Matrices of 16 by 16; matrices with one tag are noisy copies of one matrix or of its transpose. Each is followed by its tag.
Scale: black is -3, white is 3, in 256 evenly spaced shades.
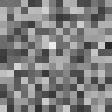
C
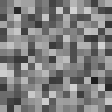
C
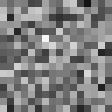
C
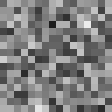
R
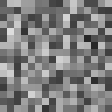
C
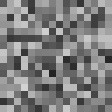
R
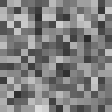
R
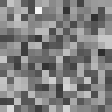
R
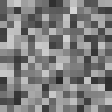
C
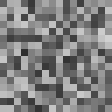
R
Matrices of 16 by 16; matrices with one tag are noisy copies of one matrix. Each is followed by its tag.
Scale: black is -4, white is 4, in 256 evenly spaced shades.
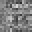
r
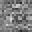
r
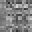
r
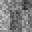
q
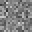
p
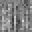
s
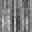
s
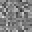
p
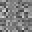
p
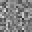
p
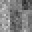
q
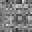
r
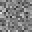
p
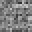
r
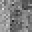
q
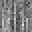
s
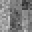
q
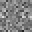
p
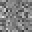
p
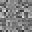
p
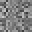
p
